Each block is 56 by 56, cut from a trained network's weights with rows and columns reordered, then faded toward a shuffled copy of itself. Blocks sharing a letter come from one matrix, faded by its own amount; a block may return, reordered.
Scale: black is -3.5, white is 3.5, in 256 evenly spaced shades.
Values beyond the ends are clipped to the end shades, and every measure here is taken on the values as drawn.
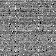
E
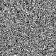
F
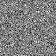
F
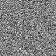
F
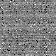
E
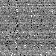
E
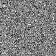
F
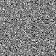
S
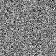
F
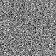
S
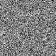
F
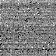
E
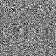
S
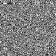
S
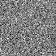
F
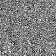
S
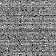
E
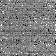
E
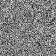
F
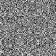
S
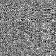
S
